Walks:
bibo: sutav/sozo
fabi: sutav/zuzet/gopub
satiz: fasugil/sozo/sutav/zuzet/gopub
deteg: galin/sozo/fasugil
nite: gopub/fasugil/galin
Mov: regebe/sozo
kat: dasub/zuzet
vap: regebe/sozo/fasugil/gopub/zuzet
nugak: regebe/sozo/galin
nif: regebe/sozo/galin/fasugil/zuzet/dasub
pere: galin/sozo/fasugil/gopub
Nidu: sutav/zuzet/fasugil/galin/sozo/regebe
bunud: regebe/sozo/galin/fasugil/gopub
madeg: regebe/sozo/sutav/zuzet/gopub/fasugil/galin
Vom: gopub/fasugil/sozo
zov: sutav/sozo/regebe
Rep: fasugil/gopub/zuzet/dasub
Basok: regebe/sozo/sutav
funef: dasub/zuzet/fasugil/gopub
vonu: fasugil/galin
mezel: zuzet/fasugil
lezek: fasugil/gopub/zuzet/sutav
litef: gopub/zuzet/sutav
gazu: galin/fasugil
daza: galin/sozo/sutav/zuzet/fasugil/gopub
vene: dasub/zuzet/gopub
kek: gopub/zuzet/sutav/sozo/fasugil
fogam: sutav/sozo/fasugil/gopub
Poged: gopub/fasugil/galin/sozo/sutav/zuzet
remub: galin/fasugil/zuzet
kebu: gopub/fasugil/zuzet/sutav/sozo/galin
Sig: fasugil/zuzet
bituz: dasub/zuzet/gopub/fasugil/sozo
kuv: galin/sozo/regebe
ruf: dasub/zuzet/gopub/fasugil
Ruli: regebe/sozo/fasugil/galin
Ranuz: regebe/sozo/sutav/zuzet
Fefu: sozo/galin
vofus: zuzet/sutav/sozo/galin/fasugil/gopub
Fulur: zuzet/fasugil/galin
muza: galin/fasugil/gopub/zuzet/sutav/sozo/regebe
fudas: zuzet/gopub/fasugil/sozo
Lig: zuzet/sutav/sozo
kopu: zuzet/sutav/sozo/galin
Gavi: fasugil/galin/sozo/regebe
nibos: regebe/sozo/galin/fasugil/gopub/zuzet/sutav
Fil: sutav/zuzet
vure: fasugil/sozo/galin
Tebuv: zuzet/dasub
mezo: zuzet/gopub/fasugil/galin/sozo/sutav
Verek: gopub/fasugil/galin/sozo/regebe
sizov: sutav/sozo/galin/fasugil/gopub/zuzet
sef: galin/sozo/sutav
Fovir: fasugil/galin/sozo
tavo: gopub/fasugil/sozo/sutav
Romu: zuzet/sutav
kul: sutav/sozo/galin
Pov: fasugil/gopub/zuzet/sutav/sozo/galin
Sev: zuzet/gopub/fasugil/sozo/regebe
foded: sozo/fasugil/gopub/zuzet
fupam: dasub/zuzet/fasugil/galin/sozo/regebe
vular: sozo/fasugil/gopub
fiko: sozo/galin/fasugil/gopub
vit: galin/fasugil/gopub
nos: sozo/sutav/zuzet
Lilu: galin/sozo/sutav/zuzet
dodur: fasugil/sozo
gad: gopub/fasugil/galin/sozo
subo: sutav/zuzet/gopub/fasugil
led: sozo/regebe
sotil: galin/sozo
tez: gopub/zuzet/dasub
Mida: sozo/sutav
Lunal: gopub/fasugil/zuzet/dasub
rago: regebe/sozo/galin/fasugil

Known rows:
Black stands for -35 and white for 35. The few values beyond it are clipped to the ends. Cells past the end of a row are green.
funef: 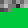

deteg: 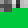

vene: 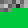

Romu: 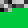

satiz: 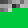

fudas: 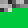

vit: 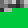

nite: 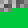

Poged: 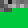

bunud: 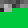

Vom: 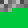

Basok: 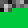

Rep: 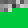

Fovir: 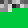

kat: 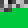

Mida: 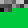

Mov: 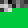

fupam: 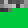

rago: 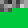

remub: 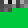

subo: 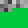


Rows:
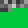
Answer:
Verek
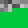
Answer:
Pov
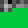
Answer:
Ranuz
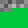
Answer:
kebu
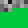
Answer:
sizov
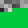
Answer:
vofus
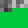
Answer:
kek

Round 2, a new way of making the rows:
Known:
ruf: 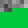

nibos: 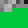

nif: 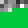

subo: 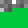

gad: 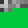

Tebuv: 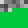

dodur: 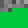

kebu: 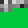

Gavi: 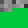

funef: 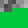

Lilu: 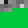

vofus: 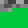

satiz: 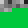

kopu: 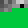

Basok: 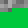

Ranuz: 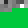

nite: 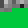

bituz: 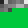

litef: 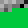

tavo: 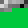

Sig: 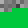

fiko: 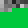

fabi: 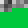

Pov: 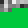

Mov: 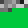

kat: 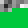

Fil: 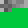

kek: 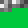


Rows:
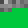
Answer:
Vom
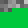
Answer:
sotil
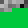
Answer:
mezo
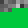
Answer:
Lig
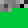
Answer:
Romu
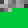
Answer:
Verek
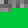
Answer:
daza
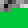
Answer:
vene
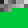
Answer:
fupam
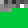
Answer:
bunud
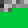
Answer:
madeg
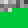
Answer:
Lunal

